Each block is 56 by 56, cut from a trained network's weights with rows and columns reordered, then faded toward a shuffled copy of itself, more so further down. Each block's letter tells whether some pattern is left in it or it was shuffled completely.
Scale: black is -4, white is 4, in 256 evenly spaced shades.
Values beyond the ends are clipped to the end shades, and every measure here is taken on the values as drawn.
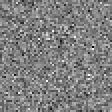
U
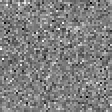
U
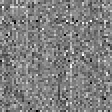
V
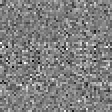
V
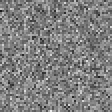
U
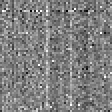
V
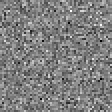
V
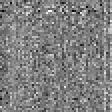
V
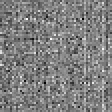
V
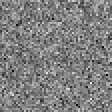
U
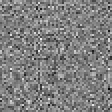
V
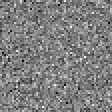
U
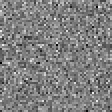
V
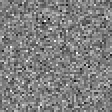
U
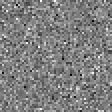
U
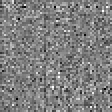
V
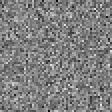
V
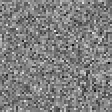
U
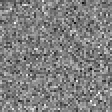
U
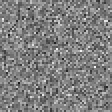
U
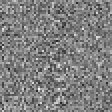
V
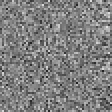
V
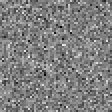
U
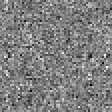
V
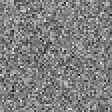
U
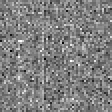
V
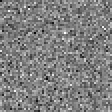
U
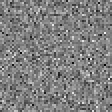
V
